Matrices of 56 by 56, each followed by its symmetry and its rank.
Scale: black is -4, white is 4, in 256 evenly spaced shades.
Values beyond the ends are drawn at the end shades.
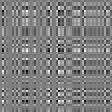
neither, rank one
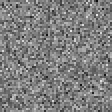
neither, full rank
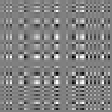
symmetric, rank one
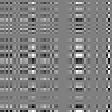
neither, rank one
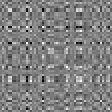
symmetric, rank three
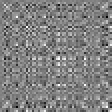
symmetric, rank three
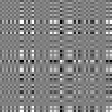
symmetric, rank one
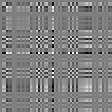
symmetric, rank one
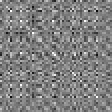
symmetric, rank three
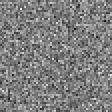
neither, full rank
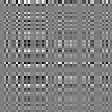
neither, rank one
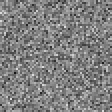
neither, full rank
